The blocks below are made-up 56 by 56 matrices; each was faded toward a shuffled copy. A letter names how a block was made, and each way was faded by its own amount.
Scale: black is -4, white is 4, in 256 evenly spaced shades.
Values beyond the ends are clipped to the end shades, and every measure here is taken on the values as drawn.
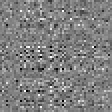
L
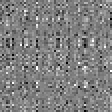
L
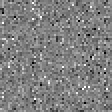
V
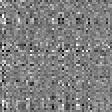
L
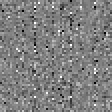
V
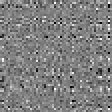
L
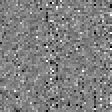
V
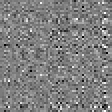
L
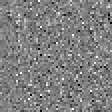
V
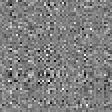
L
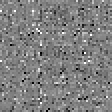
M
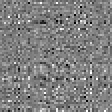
L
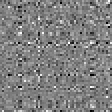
L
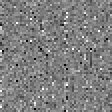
V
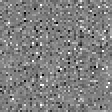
M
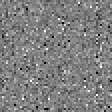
V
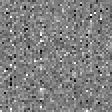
V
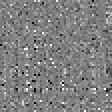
M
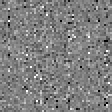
V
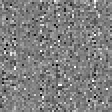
V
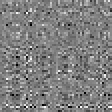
L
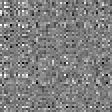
L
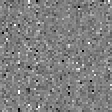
V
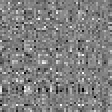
L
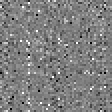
M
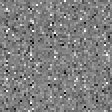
V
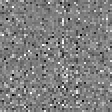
M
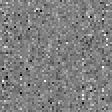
V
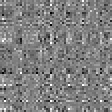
L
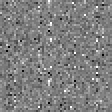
V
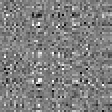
L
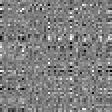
L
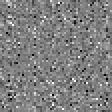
M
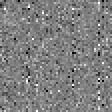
V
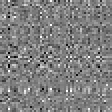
L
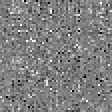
M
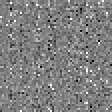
V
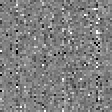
V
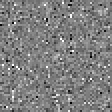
V
